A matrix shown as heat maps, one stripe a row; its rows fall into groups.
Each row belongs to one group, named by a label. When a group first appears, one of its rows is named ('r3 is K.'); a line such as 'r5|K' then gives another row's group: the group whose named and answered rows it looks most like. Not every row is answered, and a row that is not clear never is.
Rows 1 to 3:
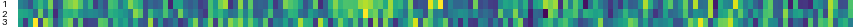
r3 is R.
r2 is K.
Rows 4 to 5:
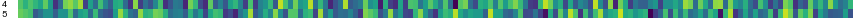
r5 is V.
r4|R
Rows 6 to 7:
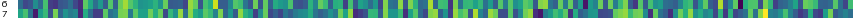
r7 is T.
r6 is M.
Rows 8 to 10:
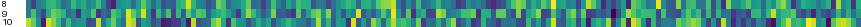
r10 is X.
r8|K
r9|T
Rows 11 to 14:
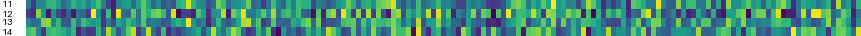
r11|K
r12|M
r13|K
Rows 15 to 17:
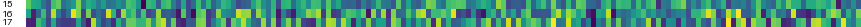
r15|V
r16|R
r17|M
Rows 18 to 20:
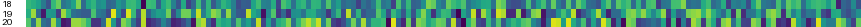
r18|V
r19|T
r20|R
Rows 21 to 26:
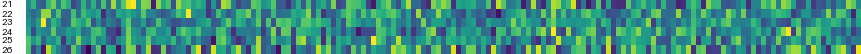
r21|T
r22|K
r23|R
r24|V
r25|V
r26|X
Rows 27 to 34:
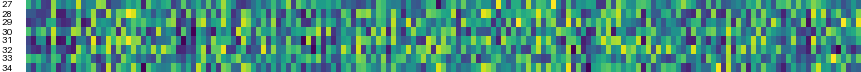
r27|V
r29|M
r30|R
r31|M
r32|M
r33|R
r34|M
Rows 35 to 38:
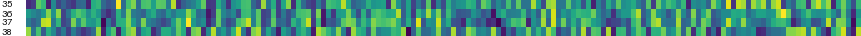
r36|K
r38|X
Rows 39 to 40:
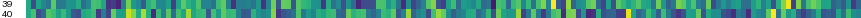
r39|V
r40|T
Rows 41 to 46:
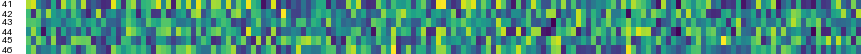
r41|T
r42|X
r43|V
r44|T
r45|R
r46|T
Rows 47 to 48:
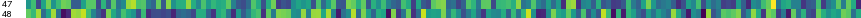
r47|T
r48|R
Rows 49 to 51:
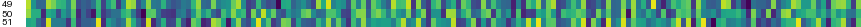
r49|X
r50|X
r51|X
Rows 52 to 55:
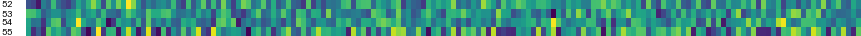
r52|M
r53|V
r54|K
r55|X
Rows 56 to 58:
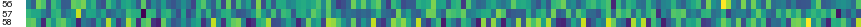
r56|R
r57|V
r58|X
